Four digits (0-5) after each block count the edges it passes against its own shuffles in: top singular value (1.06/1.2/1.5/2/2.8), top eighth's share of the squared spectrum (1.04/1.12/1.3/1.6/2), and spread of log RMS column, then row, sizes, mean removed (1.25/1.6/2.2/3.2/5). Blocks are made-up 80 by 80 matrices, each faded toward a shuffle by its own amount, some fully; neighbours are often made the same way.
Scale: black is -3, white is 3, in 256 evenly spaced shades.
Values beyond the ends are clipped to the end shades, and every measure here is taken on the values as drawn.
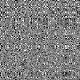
4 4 3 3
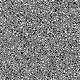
3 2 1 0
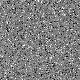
1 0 0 0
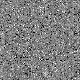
3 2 1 1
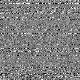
2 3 0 4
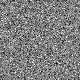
0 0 0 0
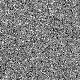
0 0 0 0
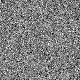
0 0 0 0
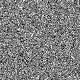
0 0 0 0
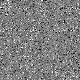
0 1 0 1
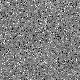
1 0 0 0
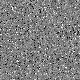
1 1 0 0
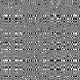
5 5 3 4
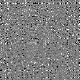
4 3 2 2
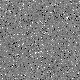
1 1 0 0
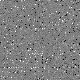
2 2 0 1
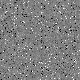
1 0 0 0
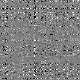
2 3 3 3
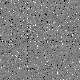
2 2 1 1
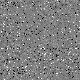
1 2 1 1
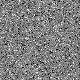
2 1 0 0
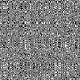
4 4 3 3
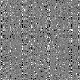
4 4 3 1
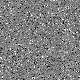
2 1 0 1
